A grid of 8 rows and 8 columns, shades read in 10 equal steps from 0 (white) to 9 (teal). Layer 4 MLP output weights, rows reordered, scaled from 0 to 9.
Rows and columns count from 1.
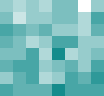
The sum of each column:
44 40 43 33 48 44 31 48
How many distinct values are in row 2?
5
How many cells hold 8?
1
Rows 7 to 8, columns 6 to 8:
7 6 8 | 7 7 7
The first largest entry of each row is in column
5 8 1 5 5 2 8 5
